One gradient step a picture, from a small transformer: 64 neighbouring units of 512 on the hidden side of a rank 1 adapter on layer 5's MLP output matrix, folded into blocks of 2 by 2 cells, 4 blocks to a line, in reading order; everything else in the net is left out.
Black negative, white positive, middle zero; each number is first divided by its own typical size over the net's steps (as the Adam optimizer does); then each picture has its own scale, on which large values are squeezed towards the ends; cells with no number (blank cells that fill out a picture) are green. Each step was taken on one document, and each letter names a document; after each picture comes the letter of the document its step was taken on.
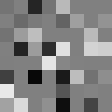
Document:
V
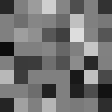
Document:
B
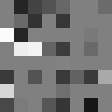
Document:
V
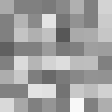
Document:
B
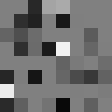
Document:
V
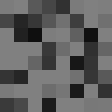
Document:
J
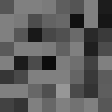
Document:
B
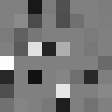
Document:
V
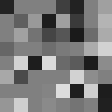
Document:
B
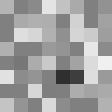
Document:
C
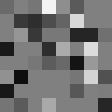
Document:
J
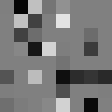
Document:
V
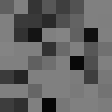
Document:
J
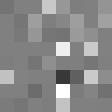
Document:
C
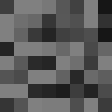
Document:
B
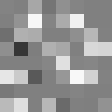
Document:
V
